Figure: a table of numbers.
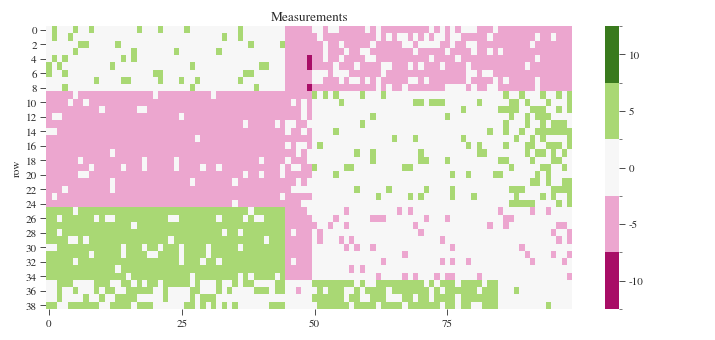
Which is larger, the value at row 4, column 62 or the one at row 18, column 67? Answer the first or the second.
the second
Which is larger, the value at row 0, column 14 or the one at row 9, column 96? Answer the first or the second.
the second
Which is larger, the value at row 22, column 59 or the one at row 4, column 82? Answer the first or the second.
the first
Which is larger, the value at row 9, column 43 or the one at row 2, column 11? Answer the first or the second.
the second
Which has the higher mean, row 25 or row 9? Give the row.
25
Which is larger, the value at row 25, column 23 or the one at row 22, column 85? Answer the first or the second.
the first
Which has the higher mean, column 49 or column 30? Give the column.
30
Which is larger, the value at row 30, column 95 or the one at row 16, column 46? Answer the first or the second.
the first
